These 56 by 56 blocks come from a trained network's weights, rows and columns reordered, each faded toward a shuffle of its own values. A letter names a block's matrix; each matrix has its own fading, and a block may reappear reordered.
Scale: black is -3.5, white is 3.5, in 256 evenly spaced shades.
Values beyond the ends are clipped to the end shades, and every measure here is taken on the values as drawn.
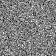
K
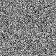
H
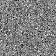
K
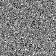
H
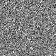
H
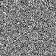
H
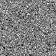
H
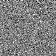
K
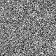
H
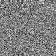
H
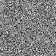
H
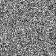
H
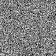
K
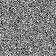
K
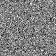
K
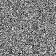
H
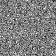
K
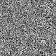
H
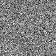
K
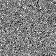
K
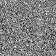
K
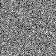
H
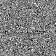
K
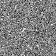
K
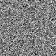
H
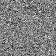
H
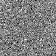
K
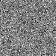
H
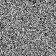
H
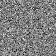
K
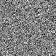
H
